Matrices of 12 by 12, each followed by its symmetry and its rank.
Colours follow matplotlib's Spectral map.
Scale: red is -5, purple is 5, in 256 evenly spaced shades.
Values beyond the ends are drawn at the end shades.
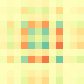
symmetric, rank one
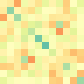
symmetric, full rank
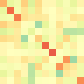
symmetric, full rank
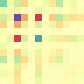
symmetric, rank two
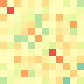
symmetric, full rank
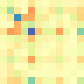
symmetric, rank two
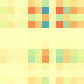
neither, rank one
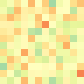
neither, full rank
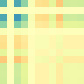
symmetric, rank one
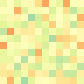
neither, full rank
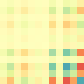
symmetric, rank one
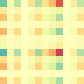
neither, rank one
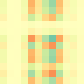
neither, rank one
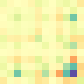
symmetric, rank two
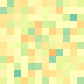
symmetric, full rank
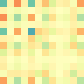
symmetric, rank two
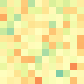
neither, full rank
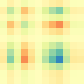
symmetric, rank one
